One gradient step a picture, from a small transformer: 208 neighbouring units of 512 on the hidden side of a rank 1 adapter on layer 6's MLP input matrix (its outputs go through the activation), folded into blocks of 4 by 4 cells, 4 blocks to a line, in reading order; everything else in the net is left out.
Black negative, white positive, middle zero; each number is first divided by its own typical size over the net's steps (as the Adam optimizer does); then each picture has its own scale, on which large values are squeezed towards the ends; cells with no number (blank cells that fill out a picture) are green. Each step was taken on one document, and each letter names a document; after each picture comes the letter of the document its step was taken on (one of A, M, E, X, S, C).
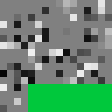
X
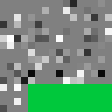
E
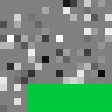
E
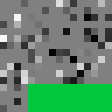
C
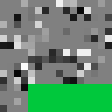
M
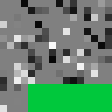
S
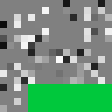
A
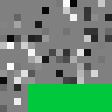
E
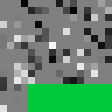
S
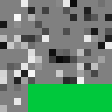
C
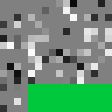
X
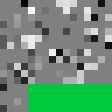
X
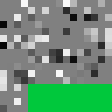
C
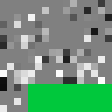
A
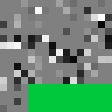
M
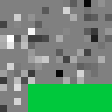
E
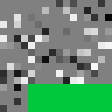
X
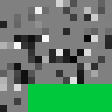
M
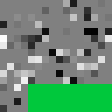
C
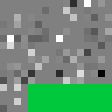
E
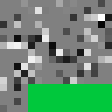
M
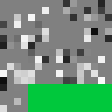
A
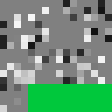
A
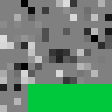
C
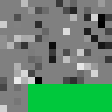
S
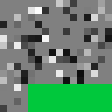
M
